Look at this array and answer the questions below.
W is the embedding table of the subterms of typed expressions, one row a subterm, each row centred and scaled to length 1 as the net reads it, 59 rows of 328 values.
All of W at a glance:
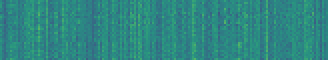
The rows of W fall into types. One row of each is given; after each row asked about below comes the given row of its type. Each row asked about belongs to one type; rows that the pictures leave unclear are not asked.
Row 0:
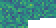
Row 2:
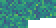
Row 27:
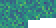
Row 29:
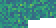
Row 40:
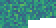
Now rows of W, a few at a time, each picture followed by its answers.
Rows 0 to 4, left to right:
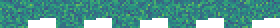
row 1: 40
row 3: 29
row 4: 0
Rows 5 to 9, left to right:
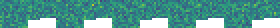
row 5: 40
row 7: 0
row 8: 0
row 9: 29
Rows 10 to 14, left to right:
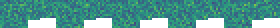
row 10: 40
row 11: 0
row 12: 27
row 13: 27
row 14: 29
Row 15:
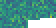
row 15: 29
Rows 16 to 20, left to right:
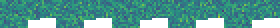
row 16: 2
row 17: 2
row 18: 0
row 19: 29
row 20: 29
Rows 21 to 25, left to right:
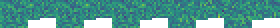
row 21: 0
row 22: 0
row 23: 0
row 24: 29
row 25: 2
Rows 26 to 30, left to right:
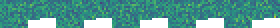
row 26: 29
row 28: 40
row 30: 29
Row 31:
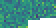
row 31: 0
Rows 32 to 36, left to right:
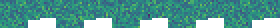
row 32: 27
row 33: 2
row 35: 0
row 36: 27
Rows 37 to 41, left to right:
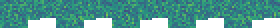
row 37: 40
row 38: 2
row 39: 40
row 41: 2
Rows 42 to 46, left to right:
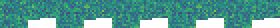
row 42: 2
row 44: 40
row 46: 40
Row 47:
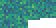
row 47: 2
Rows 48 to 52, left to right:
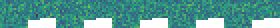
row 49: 2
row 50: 40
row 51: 40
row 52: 29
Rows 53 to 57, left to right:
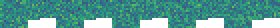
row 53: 0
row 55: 40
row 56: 0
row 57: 2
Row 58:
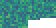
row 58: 40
